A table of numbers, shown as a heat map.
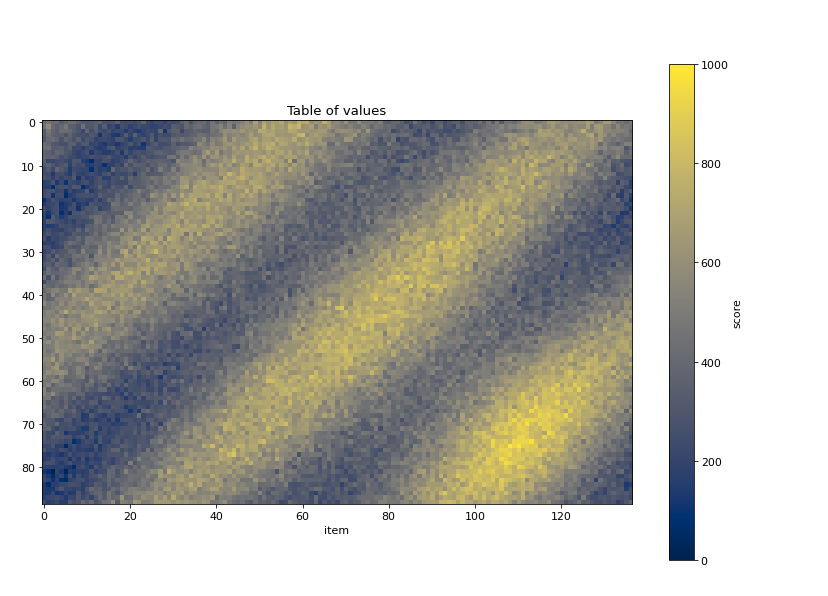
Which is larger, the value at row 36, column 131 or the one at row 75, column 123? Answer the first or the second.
the second
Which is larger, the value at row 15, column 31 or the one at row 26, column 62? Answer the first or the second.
the first
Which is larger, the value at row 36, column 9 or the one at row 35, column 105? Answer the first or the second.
the first
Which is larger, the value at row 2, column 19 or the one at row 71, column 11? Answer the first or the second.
the second
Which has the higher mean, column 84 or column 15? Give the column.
84
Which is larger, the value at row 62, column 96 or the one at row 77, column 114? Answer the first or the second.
the second
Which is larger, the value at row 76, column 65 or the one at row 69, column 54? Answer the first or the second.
the second
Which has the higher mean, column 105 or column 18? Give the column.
105
